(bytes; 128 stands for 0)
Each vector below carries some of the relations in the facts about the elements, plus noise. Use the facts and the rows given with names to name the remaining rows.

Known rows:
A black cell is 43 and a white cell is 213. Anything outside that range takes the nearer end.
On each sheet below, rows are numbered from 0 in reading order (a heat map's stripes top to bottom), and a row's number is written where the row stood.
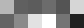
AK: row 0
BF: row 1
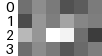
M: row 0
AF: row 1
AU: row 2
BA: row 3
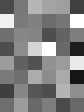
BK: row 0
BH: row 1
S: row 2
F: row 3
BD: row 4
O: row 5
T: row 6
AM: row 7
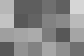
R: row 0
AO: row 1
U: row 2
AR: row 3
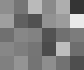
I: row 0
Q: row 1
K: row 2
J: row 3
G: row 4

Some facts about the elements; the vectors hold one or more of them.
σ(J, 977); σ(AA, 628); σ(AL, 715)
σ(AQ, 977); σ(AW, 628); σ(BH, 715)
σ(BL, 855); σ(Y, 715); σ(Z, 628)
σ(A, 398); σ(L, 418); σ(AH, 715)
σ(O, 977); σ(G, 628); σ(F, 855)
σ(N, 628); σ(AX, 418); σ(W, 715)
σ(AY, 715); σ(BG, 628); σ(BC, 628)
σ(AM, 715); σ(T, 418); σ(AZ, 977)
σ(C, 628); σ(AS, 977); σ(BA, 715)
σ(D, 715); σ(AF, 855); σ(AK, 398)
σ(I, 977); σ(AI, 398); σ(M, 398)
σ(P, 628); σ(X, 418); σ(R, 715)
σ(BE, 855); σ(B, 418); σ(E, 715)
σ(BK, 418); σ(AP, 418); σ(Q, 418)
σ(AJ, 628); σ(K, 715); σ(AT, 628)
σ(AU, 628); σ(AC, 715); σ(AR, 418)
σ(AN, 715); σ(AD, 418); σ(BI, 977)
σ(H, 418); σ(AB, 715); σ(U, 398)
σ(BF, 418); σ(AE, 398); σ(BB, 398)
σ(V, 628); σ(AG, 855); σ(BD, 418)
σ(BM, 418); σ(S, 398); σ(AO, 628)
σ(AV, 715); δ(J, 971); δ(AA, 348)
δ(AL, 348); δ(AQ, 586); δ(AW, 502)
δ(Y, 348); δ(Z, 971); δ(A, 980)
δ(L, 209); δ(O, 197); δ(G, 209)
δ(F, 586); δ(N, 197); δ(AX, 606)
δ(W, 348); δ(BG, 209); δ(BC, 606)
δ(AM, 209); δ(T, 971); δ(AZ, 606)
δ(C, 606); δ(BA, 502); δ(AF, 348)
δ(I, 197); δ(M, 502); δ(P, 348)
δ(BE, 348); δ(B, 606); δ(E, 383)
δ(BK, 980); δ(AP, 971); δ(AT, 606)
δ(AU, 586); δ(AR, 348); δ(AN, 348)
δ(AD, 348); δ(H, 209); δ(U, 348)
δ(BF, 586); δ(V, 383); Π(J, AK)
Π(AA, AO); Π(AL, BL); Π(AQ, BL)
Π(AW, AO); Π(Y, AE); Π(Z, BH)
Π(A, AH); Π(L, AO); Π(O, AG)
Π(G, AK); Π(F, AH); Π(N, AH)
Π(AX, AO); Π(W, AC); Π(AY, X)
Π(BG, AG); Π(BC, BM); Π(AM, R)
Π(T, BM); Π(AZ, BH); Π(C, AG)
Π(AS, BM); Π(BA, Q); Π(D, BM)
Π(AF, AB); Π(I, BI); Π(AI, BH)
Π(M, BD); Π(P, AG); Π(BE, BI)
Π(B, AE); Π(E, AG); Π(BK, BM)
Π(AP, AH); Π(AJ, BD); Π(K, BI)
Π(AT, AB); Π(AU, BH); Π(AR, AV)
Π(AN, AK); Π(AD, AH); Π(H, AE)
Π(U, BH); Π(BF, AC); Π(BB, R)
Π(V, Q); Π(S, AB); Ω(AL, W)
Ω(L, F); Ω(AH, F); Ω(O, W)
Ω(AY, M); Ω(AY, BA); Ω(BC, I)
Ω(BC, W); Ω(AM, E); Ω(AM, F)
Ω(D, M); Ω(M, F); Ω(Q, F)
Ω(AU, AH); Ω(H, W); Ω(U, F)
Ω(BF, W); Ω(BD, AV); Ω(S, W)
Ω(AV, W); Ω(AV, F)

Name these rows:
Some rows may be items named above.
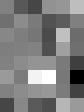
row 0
BM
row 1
M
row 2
J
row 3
AT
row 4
AA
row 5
AQ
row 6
AA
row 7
AP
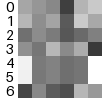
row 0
Z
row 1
AZ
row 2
BA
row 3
I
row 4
BH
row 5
BH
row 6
AP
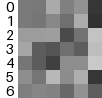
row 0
N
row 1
AS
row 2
AI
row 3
AH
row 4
AG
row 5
I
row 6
AW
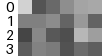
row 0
BI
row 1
AJ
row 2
AP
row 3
D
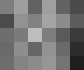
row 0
V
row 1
AD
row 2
A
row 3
BG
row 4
P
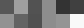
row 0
E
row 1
BL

